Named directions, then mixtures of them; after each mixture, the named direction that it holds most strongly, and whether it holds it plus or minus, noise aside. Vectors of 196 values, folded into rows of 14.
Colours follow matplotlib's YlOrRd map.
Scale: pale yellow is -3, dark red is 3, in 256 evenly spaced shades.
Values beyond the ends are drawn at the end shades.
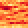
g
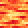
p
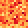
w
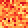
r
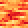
p, minus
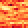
g, minus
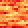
g, minus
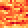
g, plus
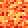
w, minus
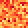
r, plus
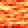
g, minus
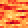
p, plus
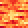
p, plus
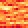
g, minus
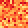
r, plus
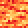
p, plus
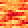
p, minus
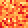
r, minus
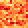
r, minus
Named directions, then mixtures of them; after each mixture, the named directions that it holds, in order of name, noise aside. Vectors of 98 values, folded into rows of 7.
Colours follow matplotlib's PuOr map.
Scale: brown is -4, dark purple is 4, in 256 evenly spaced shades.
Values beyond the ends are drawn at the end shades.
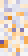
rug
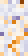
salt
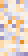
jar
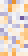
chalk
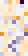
salt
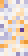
jar, rug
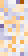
jar, salt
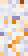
salt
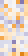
jar, salt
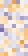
chalk, jar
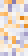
chalk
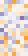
chalk, rug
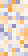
chalk, jar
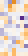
chalk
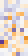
rug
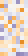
jar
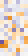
rug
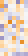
jar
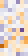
jar, rug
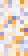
jar, salt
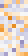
chalk, jar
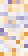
chalk, salt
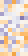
chalk, rug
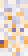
rug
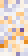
jar, rug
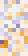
chalk, rug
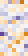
chalk, salt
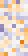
chalk, jar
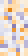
chalk, rug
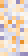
jar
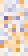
rug, salt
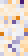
salt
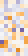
rug
